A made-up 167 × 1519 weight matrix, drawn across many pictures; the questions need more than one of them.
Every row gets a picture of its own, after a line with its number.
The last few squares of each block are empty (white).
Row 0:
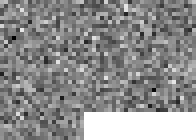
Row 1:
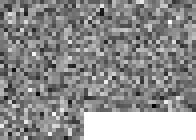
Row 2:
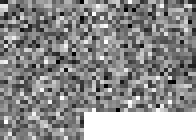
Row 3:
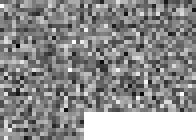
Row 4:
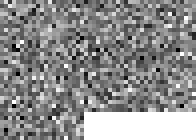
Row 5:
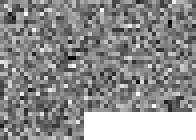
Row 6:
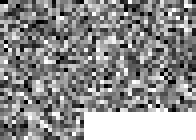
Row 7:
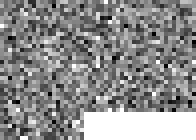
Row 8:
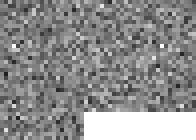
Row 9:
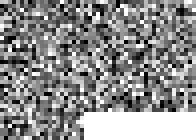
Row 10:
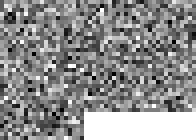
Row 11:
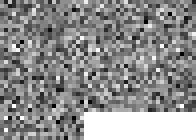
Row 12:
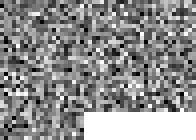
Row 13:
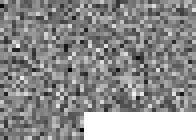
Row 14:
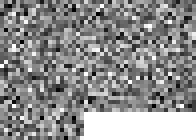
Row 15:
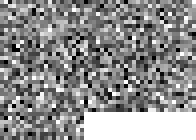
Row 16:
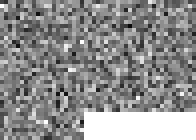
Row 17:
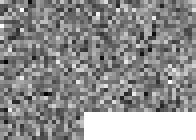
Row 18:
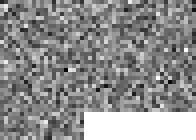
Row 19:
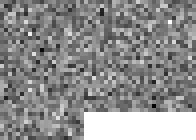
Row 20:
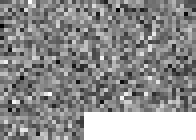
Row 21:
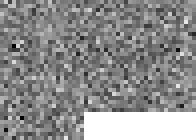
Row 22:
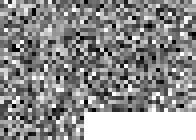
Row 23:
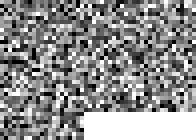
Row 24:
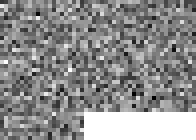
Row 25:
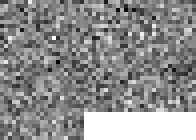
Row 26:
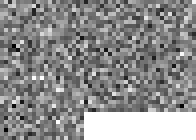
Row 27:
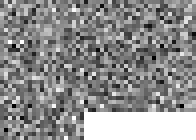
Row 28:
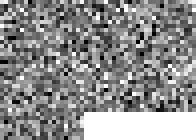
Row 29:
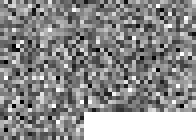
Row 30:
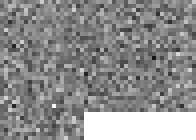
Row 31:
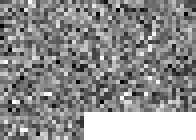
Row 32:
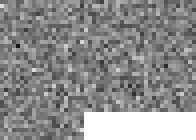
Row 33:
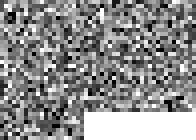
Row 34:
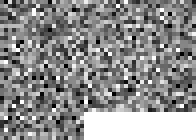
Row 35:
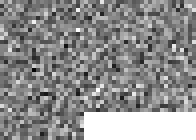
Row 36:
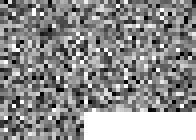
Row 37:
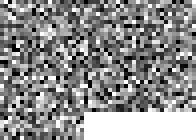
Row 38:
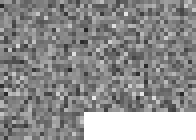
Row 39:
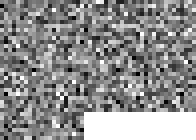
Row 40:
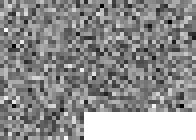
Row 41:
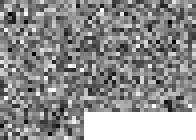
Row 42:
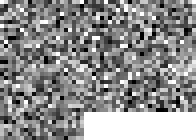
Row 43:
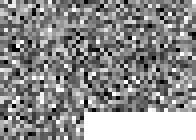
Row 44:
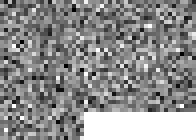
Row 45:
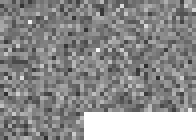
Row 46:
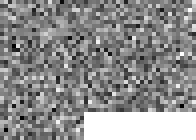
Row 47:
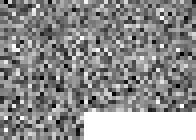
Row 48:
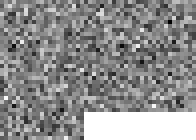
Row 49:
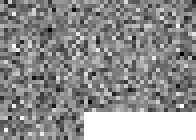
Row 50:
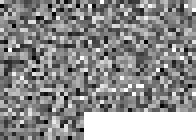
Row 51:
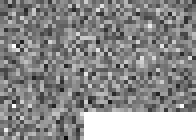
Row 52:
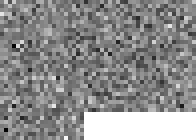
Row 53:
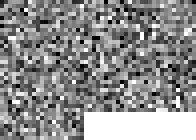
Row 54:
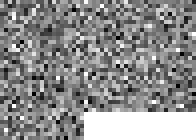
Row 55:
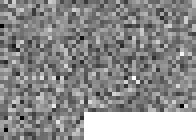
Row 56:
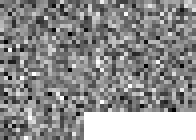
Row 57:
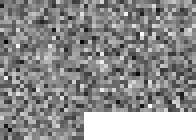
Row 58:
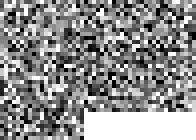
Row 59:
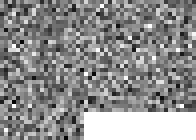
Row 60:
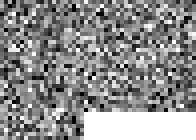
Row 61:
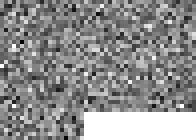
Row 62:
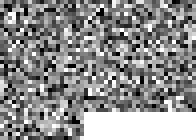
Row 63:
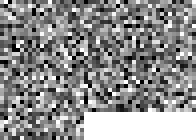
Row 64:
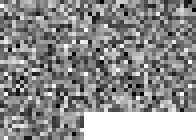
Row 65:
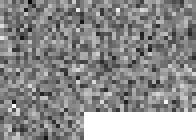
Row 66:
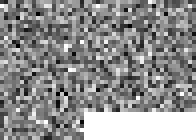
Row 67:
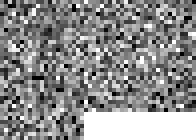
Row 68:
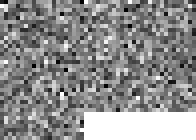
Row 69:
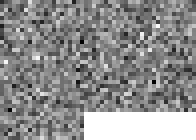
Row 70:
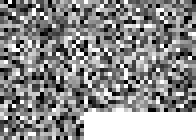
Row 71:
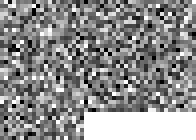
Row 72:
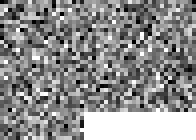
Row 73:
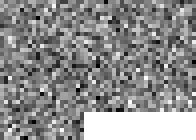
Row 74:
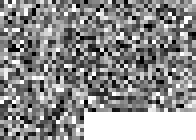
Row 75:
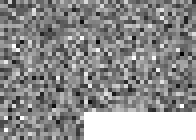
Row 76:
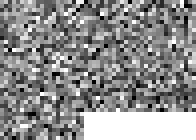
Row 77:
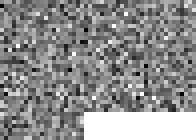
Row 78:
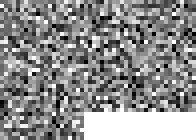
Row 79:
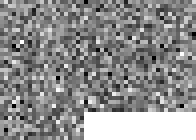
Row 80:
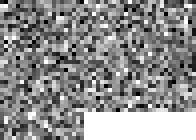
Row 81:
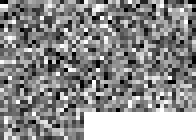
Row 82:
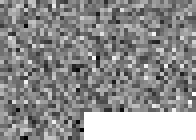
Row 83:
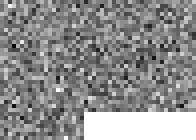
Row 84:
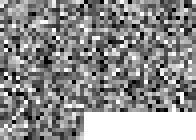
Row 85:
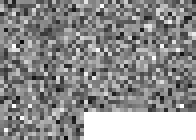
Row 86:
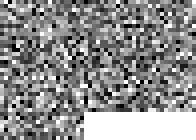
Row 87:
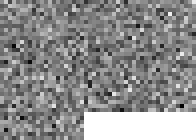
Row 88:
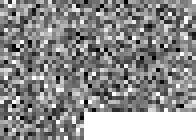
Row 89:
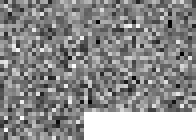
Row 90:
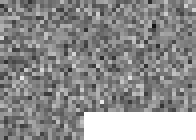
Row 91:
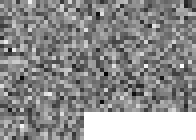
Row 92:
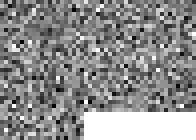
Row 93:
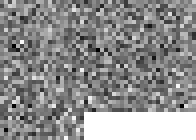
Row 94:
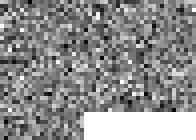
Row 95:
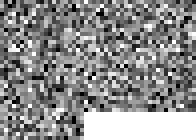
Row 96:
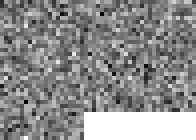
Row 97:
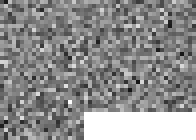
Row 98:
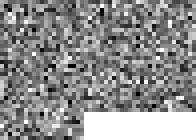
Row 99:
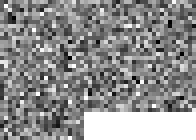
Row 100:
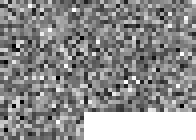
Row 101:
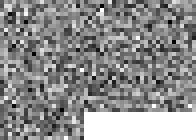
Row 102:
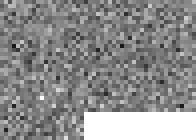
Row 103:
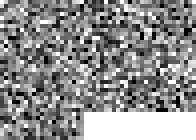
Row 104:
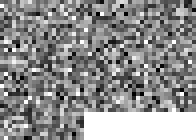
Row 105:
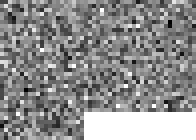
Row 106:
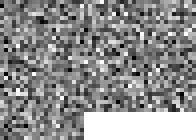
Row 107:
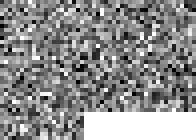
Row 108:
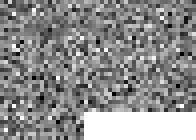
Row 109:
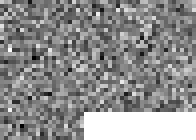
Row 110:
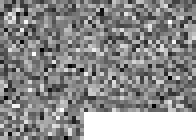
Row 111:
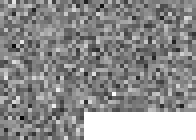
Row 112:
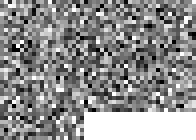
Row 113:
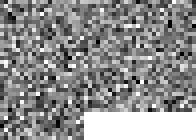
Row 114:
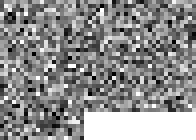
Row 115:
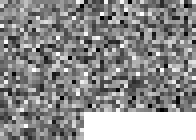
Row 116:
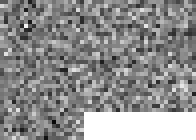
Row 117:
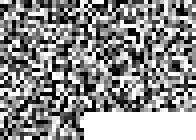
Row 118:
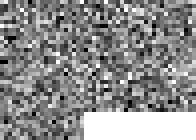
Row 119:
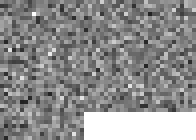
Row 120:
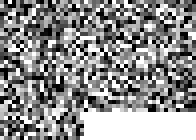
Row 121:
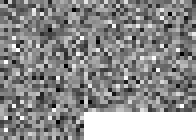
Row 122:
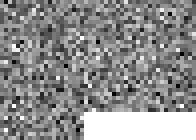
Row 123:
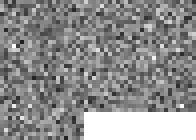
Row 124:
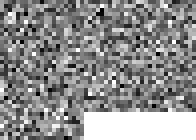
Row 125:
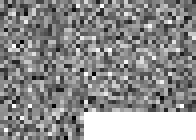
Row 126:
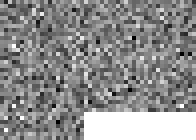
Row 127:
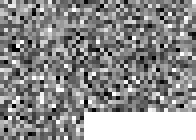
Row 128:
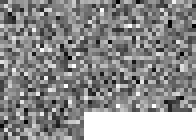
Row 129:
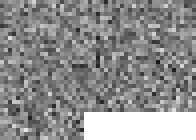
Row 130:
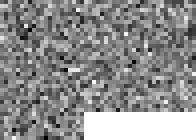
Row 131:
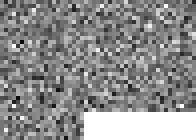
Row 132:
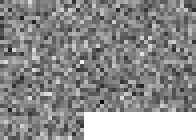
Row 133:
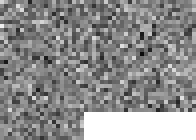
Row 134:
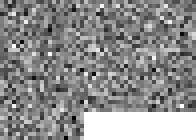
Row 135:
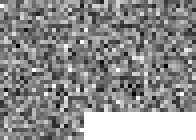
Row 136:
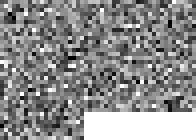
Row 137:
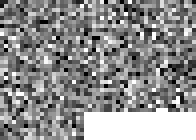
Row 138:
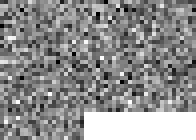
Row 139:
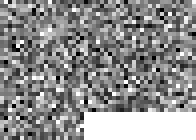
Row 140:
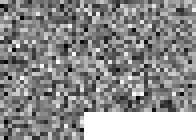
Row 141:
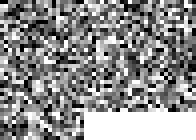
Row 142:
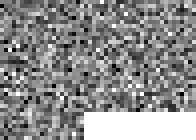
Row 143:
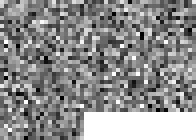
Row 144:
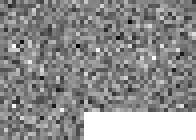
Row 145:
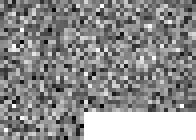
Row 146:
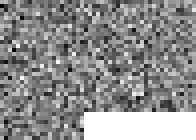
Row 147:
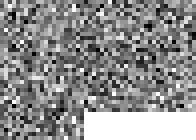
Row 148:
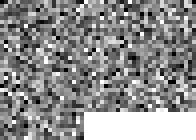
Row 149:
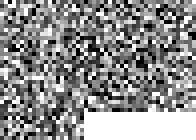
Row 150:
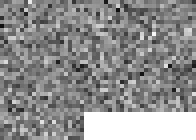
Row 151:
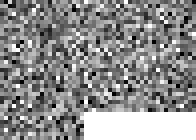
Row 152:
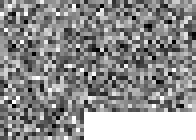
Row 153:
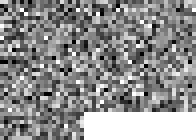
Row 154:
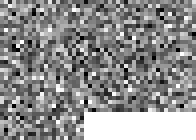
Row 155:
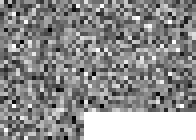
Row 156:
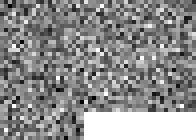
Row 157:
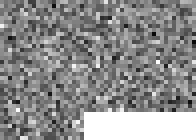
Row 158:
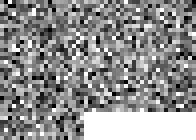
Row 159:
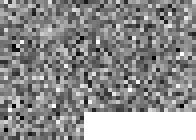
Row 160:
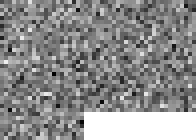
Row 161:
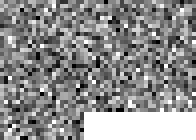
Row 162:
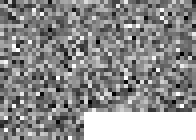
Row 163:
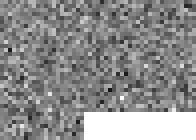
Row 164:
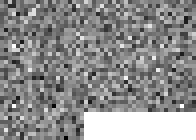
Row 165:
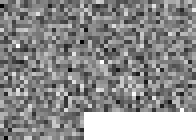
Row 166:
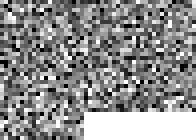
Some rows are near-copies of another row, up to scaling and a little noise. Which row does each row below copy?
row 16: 66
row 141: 6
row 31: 20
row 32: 135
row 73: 161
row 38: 77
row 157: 7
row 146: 140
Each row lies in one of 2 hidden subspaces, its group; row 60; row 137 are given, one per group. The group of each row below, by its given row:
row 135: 137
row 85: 60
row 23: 137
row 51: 60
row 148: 137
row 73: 137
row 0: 137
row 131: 60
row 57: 137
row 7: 137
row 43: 60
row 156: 60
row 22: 60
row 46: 60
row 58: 60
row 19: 60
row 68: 137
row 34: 60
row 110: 60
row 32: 137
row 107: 137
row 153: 137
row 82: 137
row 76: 137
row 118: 137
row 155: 60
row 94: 137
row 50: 137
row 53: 137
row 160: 137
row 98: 60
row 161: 137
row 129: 137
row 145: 60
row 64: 137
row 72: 137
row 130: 137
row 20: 137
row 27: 60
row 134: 60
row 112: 60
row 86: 60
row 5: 60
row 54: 60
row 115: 137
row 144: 60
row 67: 60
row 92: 60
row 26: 60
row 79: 60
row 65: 137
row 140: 137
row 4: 60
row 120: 60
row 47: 60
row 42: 137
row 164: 60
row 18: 137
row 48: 60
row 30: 60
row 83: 60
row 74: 60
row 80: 137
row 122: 60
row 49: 60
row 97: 60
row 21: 60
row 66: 137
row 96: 137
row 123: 60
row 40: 60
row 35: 137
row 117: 137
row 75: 60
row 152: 60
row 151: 60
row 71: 60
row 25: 137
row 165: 137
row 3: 137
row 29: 60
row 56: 137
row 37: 60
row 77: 137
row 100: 60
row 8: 60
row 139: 60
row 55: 60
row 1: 60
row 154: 60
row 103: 137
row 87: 60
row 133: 137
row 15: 60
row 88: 60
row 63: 60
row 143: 137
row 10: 60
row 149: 60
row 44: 60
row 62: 60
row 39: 137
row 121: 60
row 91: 137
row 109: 137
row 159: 60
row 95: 60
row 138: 137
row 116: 137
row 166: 60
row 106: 137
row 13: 137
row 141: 137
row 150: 137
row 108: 60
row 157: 137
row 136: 60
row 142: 137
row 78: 137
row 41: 60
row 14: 60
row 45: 137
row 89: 60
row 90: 137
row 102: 60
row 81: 137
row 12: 137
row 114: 60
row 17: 137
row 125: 60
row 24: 137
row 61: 60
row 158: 60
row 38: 137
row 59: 60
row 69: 137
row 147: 60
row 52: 60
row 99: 60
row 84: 137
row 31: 137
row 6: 137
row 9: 137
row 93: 60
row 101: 60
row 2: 137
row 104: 137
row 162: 60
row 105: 60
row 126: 60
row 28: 137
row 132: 137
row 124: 60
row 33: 60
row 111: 60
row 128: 60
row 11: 60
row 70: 60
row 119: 137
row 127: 60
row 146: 137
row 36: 60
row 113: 60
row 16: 137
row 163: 137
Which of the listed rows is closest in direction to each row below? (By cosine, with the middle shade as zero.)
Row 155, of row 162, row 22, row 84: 162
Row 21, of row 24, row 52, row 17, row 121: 52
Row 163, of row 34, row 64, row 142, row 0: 64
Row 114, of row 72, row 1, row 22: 22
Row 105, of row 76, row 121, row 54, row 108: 121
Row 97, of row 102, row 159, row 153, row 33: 33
